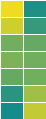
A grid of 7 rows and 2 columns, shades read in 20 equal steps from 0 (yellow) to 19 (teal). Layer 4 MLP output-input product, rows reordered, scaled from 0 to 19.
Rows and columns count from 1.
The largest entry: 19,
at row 7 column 1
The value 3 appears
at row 2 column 1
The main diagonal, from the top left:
0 16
